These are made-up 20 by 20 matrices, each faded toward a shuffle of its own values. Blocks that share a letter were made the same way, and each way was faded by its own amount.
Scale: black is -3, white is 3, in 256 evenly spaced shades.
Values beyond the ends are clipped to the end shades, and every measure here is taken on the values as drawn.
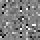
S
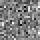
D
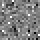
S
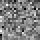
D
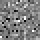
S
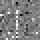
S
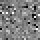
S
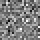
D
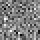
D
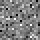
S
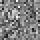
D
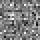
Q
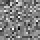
Q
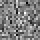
D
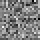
D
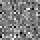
Q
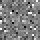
S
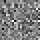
Q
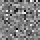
Q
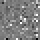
S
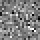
S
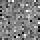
S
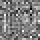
Q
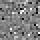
S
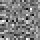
Q
